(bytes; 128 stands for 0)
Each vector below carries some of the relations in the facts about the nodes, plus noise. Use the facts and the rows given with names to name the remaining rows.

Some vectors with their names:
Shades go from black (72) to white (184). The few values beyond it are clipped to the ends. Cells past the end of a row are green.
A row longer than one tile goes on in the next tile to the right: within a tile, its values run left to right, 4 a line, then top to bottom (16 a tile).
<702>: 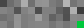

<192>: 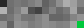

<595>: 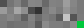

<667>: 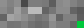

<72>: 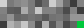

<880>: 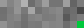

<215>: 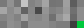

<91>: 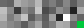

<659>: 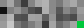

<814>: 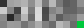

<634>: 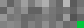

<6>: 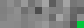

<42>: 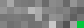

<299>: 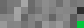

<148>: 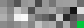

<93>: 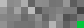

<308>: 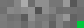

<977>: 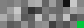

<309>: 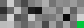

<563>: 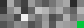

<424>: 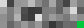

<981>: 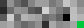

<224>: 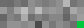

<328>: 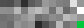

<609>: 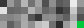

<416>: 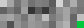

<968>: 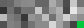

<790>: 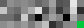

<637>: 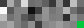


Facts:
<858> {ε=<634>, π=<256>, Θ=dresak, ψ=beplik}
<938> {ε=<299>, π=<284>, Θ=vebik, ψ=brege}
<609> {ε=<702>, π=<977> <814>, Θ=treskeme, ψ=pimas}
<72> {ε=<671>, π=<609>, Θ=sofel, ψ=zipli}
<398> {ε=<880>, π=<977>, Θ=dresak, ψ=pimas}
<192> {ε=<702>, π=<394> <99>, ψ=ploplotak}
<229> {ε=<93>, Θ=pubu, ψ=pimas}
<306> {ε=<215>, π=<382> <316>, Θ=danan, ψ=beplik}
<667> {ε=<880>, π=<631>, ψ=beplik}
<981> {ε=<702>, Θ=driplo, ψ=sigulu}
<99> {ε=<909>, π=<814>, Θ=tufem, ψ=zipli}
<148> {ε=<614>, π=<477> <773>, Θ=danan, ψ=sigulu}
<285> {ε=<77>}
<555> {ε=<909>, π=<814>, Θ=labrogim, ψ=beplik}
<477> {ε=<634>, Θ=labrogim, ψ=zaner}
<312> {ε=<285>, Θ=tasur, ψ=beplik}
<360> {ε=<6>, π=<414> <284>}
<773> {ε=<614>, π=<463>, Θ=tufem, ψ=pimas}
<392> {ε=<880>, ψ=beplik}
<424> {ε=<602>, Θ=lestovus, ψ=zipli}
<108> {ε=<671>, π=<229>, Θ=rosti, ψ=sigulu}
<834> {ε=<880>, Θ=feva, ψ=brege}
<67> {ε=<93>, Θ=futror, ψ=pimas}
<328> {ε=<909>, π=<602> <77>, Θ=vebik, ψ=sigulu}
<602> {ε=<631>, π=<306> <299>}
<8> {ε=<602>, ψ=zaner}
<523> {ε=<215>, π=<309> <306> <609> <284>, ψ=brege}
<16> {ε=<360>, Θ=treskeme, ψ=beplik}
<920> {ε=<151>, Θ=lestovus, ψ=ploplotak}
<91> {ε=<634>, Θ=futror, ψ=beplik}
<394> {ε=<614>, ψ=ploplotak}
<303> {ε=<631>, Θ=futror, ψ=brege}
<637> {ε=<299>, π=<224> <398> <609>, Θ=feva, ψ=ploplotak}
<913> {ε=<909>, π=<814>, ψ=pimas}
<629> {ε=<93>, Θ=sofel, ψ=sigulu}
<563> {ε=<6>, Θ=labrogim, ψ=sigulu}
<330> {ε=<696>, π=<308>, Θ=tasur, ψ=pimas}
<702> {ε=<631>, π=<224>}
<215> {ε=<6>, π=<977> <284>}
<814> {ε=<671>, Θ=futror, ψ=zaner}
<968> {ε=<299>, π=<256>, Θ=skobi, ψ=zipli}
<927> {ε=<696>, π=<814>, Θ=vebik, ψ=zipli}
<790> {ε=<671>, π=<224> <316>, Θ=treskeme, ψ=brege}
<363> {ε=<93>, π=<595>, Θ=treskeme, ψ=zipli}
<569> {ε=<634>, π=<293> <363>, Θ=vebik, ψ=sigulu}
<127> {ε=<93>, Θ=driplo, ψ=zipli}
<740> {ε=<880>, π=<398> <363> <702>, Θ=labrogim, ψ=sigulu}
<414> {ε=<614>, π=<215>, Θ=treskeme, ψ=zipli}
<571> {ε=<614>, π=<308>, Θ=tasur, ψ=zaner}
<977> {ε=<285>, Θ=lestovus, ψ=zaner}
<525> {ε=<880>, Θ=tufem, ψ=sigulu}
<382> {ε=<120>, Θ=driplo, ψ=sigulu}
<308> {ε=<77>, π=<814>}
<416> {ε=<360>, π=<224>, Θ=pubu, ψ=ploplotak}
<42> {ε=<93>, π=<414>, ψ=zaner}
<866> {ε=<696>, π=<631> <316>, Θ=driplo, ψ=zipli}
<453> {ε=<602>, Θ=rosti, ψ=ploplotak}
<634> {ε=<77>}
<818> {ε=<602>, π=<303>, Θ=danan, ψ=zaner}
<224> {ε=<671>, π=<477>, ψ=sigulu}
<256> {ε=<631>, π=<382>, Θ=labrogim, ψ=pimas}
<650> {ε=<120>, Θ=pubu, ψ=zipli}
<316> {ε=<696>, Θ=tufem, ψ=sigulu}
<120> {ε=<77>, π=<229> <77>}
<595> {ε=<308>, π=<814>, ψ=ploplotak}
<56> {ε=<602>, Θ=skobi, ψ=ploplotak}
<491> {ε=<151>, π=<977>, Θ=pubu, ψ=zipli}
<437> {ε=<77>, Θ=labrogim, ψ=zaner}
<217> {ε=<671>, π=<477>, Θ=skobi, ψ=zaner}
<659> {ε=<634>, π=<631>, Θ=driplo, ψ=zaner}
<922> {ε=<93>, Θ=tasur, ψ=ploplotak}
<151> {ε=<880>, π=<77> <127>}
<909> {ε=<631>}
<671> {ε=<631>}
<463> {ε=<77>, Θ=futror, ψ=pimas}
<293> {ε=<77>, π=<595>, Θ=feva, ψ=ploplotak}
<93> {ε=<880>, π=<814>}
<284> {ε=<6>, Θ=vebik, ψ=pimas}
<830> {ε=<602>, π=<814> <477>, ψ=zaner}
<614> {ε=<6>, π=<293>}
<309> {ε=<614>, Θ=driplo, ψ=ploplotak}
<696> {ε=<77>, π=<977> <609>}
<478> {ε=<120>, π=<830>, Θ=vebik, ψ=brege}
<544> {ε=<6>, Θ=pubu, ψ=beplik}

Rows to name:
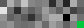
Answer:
<834>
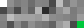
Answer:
<544>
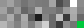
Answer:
<414>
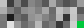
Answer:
<99>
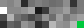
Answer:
<922>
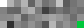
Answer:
<229>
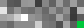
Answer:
<306>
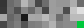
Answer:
<56>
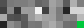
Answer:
<217>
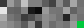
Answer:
<293>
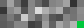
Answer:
<740>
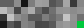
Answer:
<312>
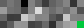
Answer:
<555>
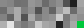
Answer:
<773>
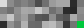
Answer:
<629>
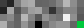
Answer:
<858>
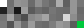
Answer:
<650>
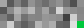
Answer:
<525>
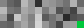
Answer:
<818>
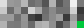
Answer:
<363>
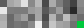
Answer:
<67>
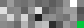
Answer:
<16>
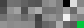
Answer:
<938>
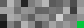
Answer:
<571>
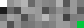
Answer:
<491>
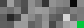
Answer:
<256>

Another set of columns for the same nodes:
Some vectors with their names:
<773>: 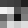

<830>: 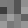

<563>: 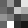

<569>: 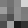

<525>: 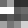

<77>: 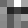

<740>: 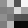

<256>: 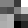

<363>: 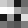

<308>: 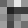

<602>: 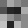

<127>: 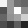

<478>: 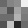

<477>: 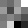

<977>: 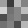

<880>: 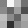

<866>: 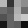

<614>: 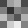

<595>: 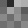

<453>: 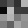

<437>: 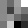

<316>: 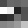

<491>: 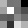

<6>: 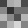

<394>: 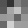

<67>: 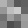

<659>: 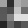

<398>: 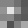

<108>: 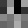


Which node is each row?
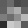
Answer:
<148>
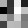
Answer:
<571>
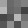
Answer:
<91>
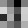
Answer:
<609>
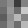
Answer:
<303>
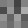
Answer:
<224>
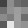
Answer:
<523>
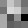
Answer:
<629>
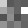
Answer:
<424>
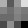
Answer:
<927>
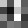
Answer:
<312>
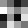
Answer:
<414>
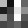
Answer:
<330>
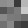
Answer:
<328>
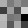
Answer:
<72>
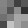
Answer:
<306>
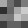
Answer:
<981>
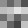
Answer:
<920>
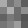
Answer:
<968>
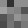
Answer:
<463>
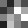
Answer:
<309>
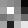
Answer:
<229>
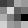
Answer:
<637>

